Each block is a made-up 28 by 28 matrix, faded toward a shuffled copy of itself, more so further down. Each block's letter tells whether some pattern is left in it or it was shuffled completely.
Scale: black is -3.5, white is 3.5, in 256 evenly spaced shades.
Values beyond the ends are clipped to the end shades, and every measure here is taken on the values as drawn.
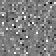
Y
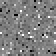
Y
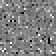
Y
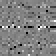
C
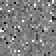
Y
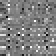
C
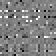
C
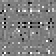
C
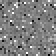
Y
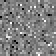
Y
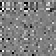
C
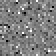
Y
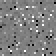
Y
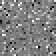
Y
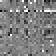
C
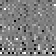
C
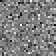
Y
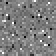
Y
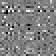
C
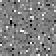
Y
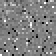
Y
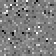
Y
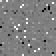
Y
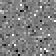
Y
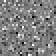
Y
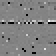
C
